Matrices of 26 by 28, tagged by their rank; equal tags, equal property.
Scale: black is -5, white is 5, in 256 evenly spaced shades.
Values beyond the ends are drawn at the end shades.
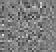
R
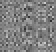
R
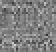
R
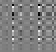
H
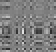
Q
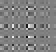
H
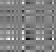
H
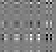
H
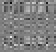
Q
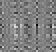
Q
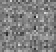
R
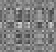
Q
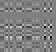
H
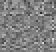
R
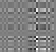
H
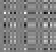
H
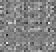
R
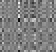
Q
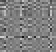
Q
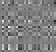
Q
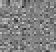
R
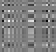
H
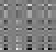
H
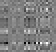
Q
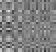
Q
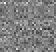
R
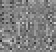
R
